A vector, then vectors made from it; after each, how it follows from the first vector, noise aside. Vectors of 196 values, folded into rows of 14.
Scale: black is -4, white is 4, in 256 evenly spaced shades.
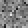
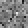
reversed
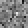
reversed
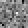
reversed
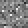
sign-scrambled
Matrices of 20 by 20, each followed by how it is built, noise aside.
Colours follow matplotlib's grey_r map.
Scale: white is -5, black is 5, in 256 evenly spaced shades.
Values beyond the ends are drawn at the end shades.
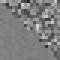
upper triangular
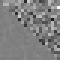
upper triangular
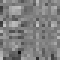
low rank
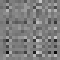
low rank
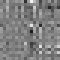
low rank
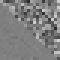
upper triangular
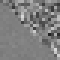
upper triangular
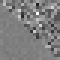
upper triangular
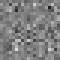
low rank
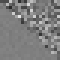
upper triangular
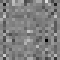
low rank
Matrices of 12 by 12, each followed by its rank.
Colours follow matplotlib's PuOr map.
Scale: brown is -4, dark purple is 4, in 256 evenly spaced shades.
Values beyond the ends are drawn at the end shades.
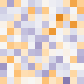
full rank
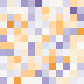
full rank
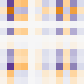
one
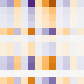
one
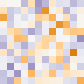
full rank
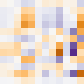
two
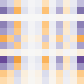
one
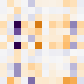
two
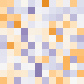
full rank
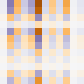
one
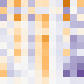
two
